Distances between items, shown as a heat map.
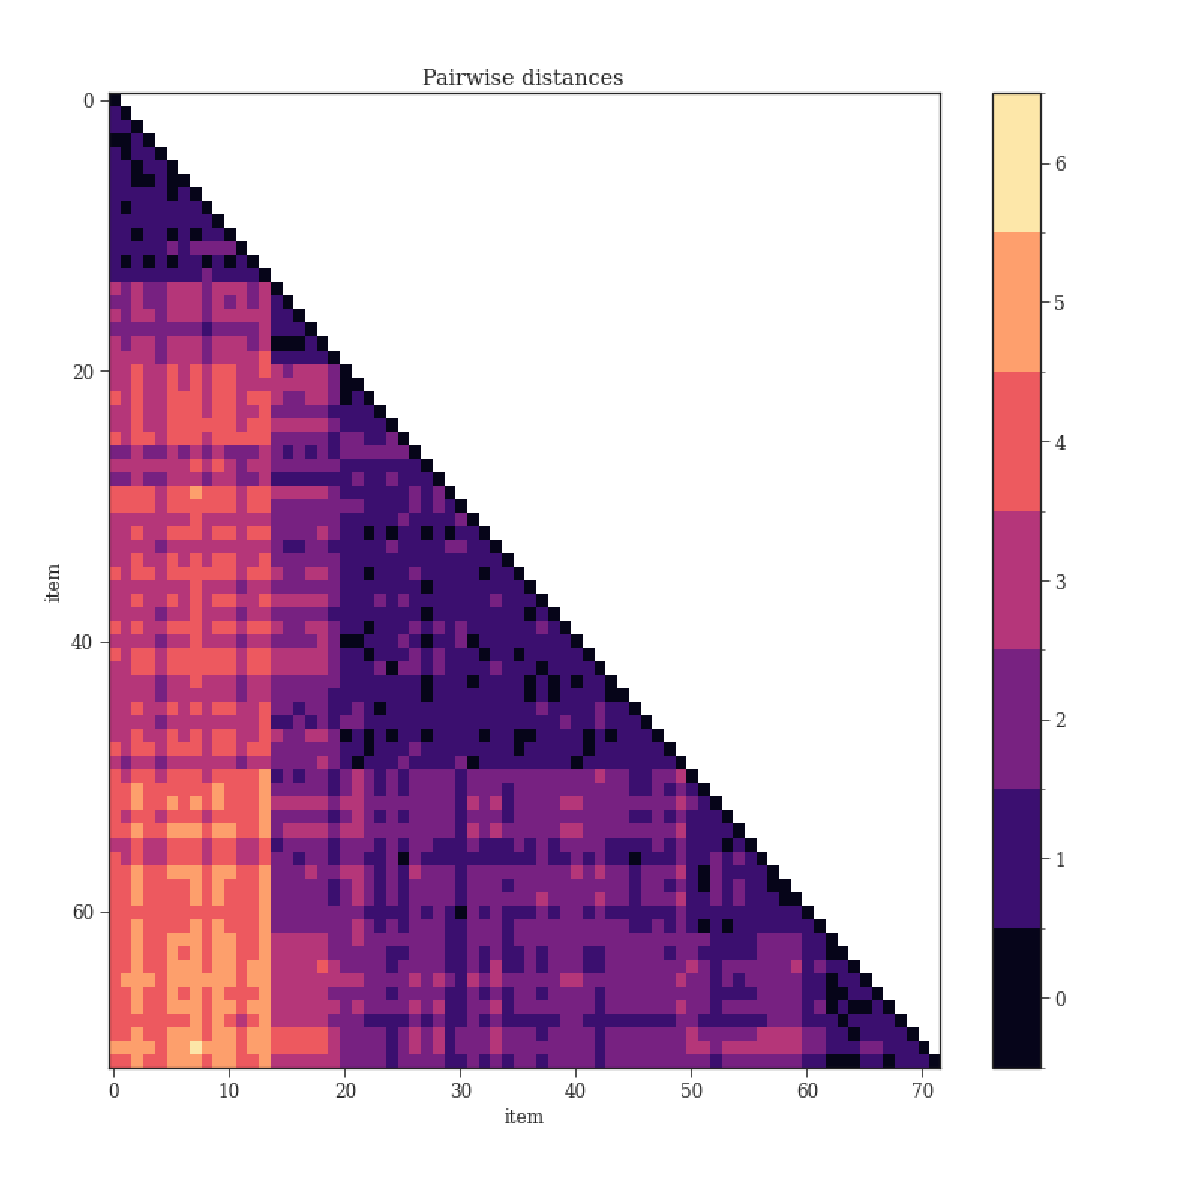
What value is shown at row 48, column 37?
1
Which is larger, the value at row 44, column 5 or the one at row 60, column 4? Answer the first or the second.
the second
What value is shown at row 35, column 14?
3
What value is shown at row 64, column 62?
1
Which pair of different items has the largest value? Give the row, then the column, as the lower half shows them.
70, 7
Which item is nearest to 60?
30
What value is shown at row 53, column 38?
2
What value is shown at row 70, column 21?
2
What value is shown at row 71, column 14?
3
